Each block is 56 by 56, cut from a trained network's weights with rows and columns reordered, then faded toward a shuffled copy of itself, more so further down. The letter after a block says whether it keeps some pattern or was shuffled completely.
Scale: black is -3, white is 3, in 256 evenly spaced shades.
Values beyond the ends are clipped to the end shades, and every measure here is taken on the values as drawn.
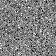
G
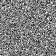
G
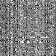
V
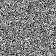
G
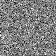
G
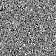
G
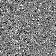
G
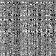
V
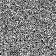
G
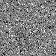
G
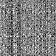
V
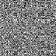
V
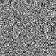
V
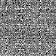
V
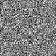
V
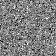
G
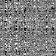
V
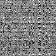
V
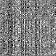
V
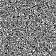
G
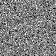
G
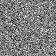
G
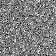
G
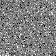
G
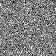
G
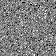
G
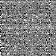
V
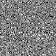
V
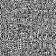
V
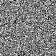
G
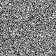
G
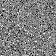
G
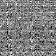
V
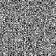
V
